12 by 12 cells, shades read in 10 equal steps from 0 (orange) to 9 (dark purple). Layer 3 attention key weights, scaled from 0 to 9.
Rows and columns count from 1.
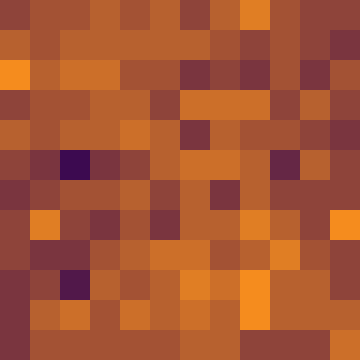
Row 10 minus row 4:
1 1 4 0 1 -2 -1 0 -2 -2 0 0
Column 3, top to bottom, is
4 3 2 4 3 9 4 5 6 8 2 4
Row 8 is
5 1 5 6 4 6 3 3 1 3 5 0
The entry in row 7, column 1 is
6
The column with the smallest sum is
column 9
